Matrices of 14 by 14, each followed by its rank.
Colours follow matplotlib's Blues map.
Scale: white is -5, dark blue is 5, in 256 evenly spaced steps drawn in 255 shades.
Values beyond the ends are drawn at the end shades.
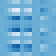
one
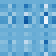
one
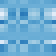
one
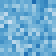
full rank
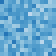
full rank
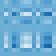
one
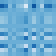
one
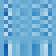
one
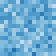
full rank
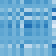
one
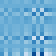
one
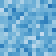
full rank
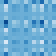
one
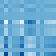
one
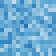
full rank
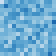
full rank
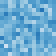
full rank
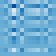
one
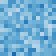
full rank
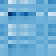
one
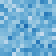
full rank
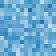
full rank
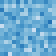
full rank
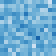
full rank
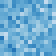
full rank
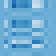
one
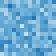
full rank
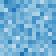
full rank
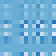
one
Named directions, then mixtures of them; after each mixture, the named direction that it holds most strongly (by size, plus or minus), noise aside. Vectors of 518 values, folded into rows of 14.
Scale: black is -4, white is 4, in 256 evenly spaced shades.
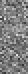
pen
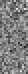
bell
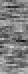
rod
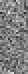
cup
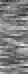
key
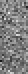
cup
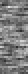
rod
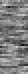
key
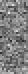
cup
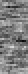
rod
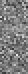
pen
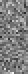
cup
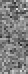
bell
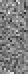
cup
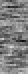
rod
